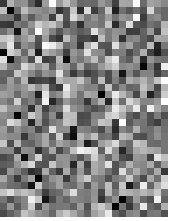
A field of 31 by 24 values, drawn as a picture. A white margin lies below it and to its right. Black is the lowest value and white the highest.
The texture is fine-grained noise. No seam splits the table. No row or column stands out. The values follow a bell shape. Overall the values sit about 50% of the way up the scale. Neither half mirrors the other.
